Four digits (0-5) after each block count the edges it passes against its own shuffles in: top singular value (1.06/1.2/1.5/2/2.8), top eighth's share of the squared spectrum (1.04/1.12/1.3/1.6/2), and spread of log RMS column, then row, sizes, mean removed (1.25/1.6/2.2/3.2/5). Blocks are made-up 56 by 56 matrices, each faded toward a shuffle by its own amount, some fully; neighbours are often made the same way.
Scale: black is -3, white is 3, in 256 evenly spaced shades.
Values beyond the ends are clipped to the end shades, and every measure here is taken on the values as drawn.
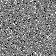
0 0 0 0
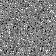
2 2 0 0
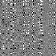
4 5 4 2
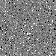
2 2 0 0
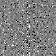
3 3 2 1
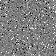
1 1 0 0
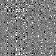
3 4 3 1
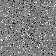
1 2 1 0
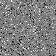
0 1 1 0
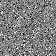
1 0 0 0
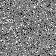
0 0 0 0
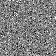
0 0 0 0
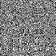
3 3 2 1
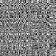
4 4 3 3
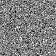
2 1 0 0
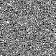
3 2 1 1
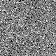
1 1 0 0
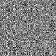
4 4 2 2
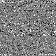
1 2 0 3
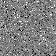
0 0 0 0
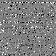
3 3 0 2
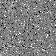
1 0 0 0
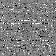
3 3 0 2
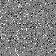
2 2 0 1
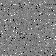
1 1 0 1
